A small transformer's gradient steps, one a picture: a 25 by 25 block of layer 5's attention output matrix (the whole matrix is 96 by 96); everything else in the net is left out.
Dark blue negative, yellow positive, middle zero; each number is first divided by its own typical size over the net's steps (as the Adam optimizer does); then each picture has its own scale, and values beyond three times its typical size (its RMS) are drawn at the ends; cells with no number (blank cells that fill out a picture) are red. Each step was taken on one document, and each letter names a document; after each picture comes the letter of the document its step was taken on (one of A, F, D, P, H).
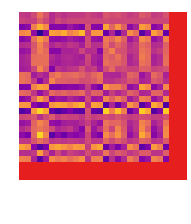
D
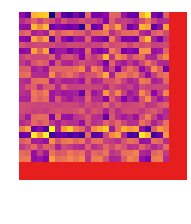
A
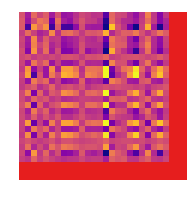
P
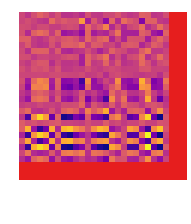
A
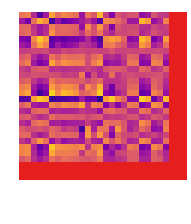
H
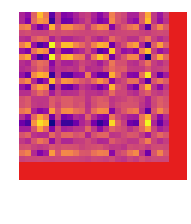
H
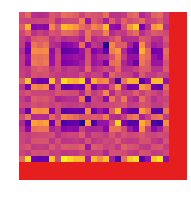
H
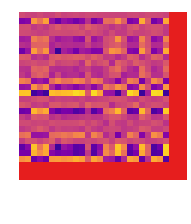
D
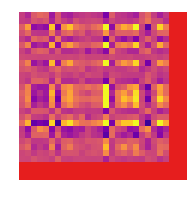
A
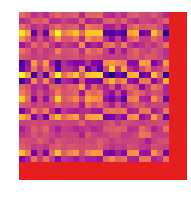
D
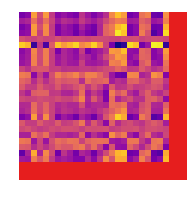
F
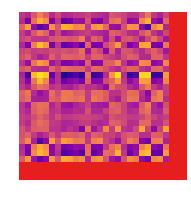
H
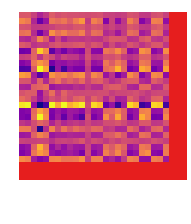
D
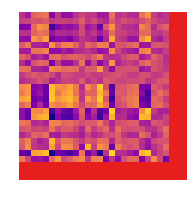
H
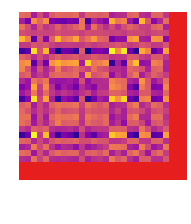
P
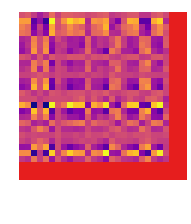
A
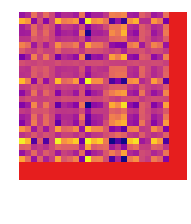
F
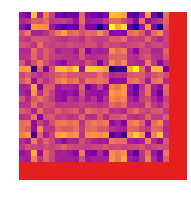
P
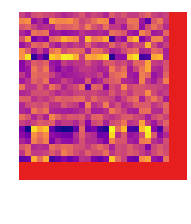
A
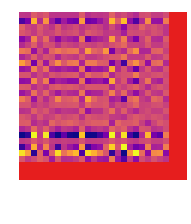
P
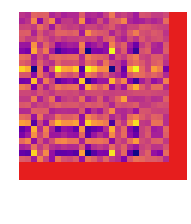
P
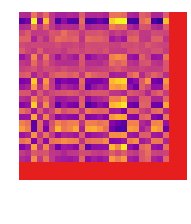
F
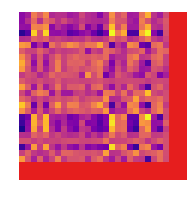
H
